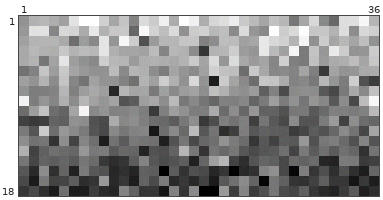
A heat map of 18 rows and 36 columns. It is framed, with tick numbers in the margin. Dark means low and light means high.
No regular stripes run through it. On average the colour sits 50% of the way up the scale. No single row or column stands out from its neighbours. Fine speckle covers the field. The field climbs toward the top.
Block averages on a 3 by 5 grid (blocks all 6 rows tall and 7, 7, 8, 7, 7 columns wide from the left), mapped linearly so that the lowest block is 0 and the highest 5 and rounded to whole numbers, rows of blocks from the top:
55555 / 33322 / 10010
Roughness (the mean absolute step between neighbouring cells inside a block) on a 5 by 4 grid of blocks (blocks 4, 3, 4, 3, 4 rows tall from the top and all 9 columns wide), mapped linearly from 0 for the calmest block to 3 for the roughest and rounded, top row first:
1313
1032
2111
2201
2231
